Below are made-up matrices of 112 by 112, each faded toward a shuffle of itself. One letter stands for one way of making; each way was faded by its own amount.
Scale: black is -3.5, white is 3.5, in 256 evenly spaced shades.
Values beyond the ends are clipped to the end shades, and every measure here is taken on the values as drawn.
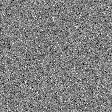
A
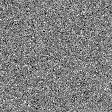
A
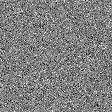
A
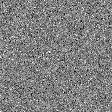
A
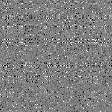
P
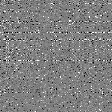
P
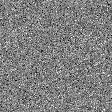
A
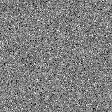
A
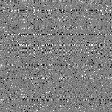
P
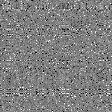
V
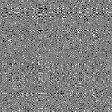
P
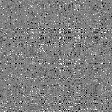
P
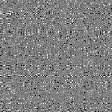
P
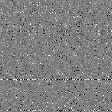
V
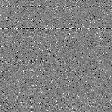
V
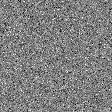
A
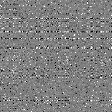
P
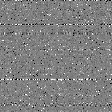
P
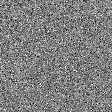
A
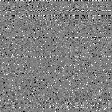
V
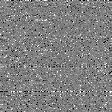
V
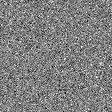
A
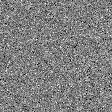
A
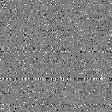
P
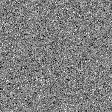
A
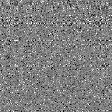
V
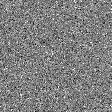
A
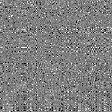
P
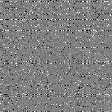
P
